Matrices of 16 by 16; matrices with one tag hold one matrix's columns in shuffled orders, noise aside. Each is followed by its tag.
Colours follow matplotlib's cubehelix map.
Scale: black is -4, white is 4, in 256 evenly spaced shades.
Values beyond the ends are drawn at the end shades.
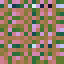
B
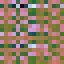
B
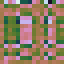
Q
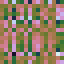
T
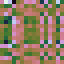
Q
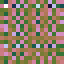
B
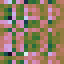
T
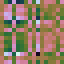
T
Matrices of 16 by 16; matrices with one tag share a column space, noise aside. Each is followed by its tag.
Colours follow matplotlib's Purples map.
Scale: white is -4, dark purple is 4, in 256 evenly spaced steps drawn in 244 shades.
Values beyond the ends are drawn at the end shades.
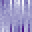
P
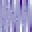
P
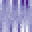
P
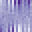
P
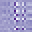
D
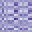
D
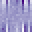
P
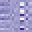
D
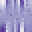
P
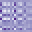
D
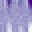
P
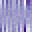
P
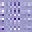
D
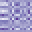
D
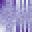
P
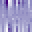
P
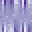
P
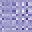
D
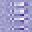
D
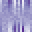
P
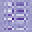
D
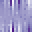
P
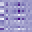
D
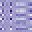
D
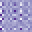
D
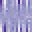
P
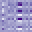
D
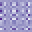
D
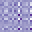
D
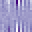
P
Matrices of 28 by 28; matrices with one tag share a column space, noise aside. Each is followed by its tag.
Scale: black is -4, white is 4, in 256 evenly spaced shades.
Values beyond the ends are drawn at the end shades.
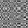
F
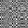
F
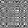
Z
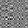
F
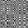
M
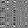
Z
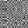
M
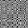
M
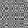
F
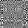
M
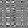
Z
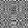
M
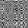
M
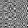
F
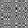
F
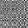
M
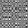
F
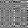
Z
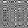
Z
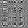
Z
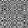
M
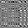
Z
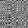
M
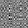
F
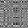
Z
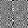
M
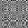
M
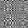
M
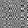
F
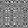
Z
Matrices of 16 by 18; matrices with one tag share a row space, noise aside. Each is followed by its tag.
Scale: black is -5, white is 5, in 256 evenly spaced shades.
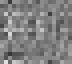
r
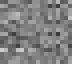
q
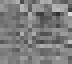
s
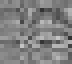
s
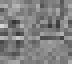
q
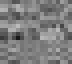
q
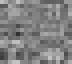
q
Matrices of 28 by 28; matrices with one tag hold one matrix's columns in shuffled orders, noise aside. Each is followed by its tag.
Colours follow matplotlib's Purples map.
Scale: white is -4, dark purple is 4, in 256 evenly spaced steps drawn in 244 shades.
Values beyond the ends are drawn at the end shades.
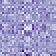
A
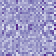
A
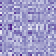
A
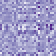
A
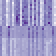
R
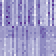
R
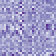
A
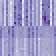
R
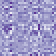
A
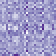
A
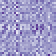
A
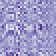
A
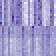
R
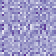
A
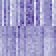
R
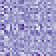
A
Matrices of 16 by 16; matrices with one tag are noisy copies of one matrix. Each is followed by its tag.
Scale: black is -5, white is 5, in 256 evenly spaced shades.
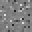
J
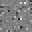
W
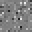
W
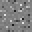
J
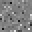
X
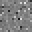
W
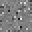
W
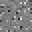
W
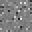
W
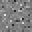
J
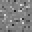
J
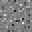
J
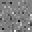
X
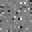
W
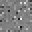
W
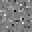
J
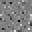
X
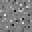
J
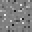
J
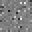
W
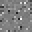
W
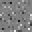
X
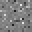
J
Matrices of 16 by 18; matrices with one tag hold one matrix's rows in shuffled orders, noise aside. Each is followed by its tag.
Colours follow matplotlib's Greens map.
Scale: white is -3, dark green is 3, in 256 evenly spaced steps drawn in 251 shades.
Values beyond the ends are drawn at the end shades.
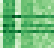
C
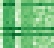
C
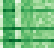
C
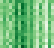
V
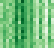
V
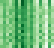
V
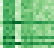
C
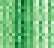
V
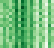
V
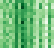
V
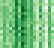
V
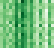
V
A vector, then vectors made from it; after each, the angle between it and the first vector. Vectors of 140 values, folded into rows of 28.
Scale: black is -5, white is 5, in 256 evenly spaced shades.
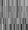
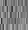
partly opposed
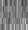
nearly opposite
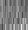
nearly opposite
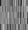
orthogonal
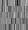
partly aligned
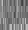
nearly opposite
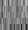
nearly parallel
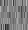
orthogonal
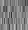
partly opposed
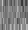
nearly opposite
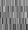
partly aligned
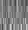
nearly opposite
